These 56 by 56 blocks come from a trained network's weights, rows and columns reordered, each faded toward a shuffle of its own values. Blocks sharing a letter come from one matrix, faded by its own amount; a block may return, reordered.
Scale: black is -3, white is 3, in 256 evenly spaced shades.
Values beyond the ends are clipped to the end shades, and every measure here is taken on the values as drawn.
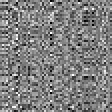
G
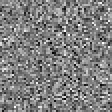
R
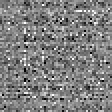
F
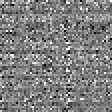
F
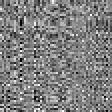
G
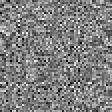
R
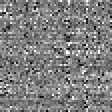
F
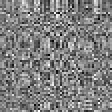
G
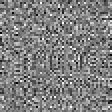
R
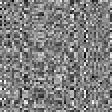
G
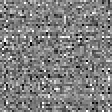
F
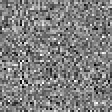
R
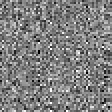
R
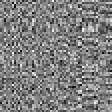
G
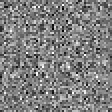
R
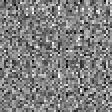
R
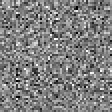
R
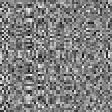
G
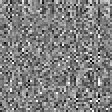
R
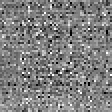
F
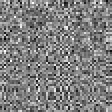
G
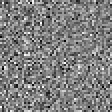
R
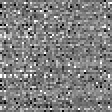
F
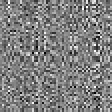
G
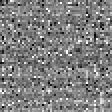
F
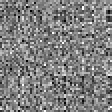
R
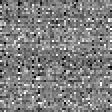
F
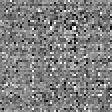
F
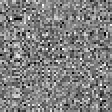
R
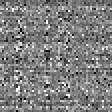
F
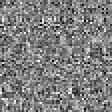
R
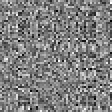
R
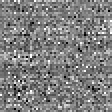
F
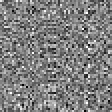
R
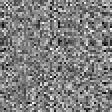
R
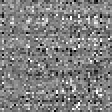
F
